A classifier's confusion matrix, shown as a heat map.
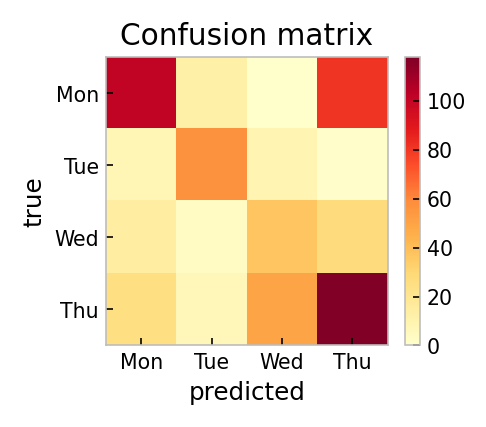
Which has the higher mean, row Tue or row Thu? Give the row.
Thu
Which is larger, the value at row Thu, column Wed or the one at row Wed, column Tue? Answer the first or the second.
the first
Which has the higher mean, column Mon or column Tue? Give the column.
Mon
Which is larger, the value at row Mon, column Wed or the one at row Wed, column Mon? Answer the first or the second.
the second
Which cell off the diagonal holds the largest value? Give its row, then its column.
Mon, Thu
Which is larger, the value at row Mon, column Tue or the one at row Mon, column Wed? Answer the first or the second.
the first
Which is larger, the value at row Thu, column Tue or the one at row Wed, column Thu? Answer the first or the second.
the second
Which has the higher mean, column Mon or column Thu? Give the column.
Thu
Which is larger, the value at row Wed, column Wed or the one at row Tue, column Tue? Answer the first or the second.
the second
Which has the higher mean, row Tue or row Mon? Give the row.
Mon
